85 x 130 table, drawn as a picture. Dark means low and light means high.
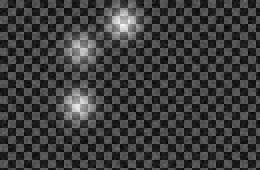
Slope: none. Bumps: three. Odd rows or columns: none. Lone odd cells: none.
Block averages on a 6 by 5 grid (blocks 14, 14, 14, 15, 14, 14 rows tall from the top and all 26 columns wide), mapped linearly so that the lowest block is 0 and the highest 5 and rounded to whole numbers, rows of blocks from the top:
0 0 5 0 0 | 0 4 2 0 0 | 0 2 0 0 0 | 0 5 0 0 0 | 0 1 0 0 0 | 0 0 0 0 0
